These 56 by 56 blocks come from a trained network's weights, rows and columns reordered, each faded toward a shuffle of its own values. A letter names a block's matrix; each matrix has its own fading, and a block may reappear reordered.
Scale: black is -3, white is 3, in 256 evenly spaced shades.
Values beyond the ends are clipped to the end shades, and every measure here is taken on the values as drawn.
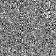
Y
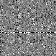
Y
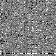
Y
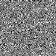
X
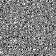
X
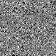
X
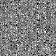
Y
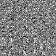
Y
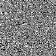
X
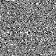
X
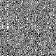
Y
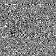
X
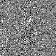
Y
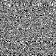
X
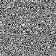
X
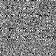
X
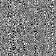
Y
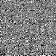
X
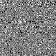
X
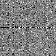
Y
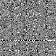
Y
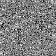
X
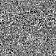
X
